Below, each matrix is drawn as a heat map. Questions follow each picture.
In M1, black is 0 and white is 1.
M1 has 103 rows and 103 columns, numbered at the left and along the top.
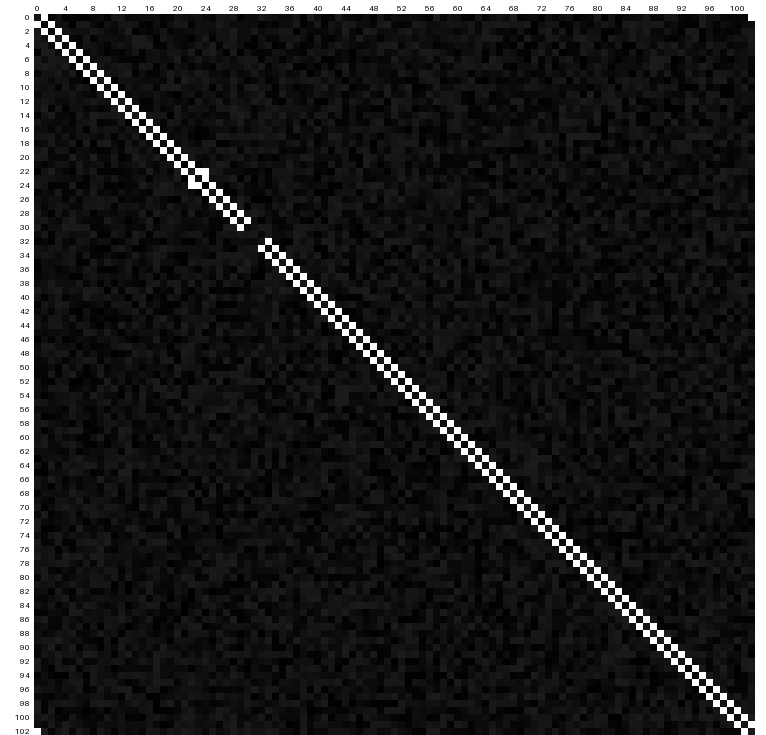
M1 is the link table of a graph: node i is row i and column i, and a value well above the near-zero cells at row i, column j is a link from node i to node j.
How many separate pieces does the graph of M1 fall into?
2
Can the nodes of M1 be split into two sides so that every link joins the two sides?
no
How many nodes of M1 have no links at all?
1
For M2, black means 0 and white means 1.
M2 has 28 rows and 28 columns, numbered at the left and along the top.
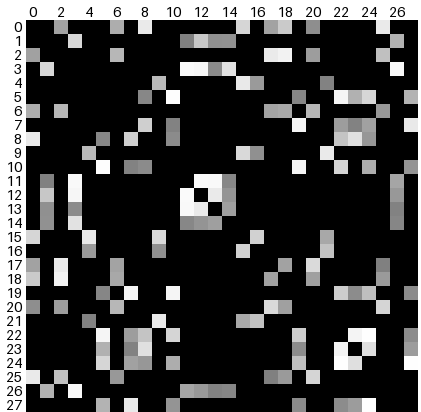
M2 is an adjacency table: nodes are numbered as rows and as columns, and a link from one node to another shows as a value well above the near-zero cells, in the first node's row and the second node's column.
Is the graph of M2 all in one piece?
no
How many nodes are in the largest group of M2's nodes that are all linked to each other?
7
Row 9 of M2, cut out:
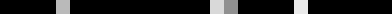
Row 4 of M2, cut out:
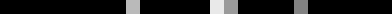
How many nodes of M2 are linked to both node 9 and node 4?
3
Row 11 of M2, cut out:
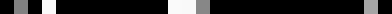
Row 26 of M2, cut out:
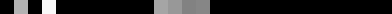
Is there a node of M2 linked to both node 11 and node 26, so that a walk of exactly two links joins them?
yes
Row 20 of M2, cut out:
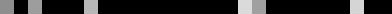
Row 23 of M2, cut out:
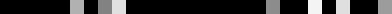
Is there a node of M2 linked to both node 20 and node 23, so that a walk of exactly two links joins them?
no
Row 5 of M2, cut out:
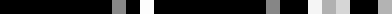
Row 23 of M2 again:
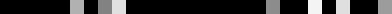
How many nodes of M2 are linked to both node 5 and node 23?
5
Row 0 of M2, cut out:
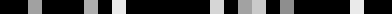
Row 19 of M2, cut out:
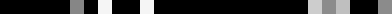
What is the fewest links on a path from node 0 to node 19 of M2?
3
